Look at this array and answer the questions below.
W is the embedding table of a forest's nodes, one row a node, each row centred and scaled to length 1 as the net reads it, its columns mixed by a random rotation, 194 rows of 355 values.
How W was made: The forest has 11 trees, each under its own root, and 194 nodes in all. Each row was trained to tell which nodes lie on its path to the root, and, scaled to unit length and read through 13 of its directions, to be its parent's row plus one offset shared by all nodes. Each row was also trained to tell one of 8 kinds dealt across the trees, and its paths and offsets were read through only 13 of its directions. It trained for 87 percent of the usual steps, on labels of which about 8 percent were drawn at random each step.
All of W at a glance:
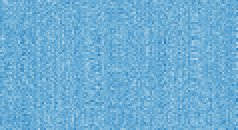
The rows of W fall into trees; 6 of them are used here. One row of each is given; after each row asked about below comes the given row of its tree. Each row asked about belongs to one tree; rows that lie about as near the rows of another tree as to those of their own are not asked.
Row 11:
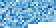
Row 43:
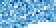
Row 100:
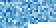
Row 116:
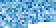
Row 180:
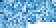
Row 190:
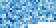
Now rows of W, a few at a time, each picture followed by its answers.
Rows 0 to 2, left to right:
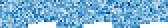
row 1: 11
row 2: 11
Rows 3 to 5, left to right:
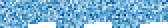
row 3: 11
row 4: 190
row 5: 190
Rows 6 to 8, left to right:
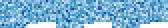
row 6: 43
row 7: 190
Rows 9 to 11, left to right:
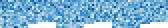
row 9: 116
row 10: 100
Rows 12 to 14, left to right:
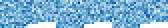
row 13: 11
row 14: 116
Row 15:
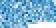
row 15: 190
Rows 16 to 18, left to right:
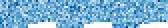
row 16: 100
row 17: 116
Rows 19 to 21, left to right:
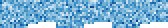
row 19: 43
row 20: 43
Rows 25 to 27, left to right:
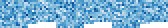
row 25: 180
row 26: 116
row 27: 43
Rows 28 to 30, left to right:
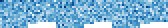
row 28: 116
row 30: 43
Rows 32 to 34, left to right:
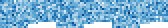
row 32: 100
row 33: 180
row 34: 190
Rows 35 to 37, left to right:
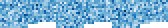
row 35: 11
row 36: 43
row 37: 190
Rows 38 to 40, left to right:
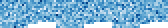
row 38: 43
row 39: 116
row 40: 11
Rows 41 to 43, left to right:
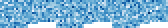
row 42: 116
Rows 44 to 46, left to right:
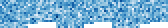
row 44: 180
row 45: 116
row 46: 100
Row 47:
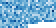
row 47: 116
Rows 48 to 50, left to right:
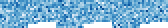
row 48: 116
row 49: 180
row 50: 43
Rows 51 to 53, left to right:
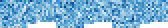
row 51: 180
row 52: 116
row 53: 43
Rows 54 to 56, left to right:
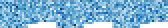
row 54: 116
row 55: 190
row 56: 11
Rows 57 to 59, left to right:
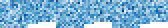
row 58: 11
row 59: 11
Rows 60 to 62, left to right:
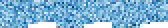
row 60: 116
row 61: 116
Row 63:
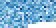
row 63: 116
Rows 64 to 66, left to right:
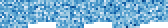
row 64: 180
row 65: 116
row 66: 43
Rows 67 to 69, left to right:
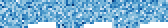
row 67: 11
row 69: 116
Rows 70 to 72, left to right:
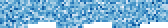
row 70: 190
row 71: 180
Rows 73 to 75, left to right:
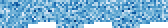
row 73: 116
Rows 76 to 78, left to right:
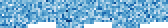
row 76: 43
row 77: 190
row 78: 116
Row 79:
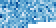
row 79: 116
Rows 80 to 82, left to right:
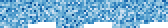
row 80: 116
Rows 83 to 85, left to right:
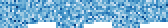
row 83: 116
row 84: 190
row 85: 116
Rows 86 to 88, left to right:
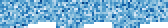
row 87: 43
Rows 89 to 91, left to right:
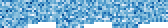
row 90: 190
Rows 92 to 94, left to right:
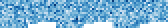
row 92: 116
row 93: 43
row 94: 116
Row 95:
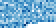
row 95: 43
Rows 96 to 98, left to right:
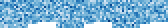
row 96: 116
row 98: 11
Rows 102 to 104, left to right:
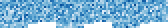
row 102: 116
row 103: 180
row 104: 43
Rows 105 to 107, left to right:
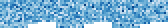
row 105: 116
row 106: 190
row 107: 11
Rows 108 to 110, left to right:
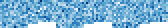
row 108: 43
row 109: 43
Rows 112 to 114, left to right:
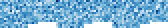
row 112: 11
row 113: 116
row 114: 11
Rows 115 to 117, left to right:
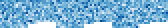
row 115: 190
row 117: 100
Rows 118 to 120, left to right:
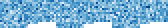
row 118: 43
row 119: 43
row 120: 100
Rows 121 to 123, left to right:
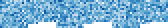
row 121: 11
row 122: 180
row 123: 116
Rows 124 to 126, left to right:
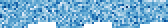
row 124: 116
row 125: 43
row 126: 11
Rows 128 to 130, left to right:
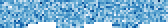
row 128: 43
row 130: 43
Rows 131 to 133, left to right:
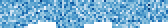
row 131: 43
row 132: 100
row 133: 100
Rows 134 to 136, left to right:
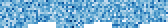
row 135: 116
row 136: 43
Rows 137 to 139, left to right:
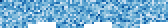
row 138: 43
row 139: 180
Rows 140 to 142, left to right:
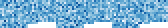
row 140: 116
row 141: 43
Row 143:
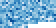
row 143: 190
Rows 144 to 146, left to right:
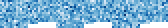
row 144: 100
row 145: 116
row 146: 190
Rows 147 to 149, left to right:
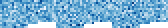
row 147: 43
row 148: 43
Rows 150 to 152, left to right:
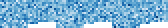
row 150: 11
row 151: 43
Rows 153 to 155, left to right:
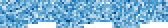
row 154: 180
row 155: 190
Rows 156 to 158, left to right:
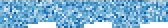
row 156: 11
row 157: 43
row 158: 180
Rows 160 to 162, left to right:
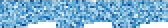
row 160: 43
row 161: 43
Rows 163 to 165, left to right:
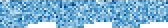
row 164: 180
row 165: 180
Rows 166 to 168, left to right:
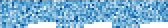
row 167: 190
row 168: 190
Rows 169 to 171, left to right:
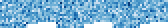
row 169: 43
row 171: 116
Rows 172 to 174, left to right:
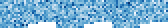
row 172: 43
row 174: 180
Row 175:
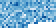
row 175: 43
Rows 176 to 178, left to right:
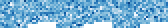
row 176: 190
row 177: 43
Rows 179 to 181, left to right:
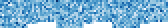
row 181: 116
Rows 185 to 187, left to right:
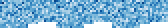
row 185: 116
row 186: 11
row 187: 43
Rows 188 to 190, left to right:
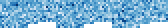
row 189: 43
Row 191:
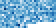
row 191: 190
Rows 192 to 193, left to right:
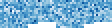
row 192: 11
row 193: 116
